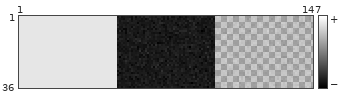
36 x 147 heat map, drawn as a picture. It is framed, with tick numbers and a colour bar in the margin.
The table splits into one row of 3 panels. Panel 1,1: very high, flat. Panel 1,2: very low, fine-grained, faint in contrast. Panel 1,3: high, checkered.
